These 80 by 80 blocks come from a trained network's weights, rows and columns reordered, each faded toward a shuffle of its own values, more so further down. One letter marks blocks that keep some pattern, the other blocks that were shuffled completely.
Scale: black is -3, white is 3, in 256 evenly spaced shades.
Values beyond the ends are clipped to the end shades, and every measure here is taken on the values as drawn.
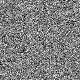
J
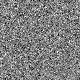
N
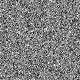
N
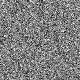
N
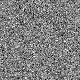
N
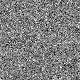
N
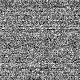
J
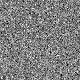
N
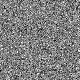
J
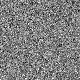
N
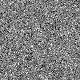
N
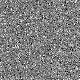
J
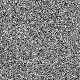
N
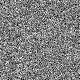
N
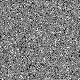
N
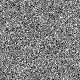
N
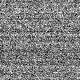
J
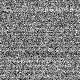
J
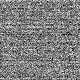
J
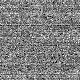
J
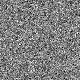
N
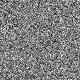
N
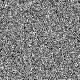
N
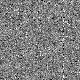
J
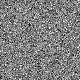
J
